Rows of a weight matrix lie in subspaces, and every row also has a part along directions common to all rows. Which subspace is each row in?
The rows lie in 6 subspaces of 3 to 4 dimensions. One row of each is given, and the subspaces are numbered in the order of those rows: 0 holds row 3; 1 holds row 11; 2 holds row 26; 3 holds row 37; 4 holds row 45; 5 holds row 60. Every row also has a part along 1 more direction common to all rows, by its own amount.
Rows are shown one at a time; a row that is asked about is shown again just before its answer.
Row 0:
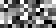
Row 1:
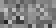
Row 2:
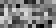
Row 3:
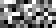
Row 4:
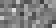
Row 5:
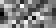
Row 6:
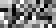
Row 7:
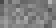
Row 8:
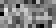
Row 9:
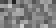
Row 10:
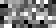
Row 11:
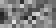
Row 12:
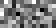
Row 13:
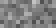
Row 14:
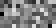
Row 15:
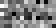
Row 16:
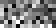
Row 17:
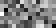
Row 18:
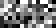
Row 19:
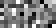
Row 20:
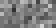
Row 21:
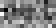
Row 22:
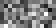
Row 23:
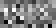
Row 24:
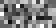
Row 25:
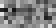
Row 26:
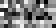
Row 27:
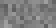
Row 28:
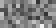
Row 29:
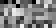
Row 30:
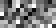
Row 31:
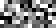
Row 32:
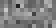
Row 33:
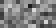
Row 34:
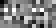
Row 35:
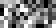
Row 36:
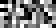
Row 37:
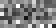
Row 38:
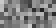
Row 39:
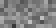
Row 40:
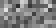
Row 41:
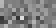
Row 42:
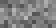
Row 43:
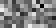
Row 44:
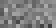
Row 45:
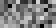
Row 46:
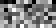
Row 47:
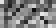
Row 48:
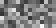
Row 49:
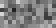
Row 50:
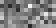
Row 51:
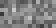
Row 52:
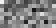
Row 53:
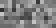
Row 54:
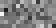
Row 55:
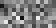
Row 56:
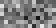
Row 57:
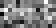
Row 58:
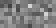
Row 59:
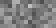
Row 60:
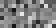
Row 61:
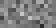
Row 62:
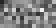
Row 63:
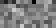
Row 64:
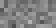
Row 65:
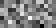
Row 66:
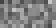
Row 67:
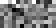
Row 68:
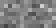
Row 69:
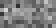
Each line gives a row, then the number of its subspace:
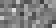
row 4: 5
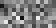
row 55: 2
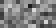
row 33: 3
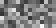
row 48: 5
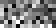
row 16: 0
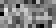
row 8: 1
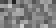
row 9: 0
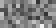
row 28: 5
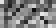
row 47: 3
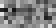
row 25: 4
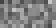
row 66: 2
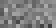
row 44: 0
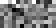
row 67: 0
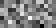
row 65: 5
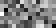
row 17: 1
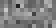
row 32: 4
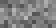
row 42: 1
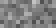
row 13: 0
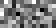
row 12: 5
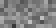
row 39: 5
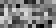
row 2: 1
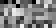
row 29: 0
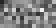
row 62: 3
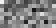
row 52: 3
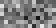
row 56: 3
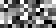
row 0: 1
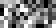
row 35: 1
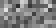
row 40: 4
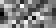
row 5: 1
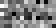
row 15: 2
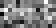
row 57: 4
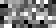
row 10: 2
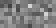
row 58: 3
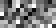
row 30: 3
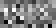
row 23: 2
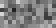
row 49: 4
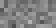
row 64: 5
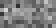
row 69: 4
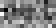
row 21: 4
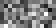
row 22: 2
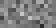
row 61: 5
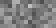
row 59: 3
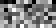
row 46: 0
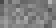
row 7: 2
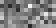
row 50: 3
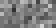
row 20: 4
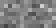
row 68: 2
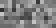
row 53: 0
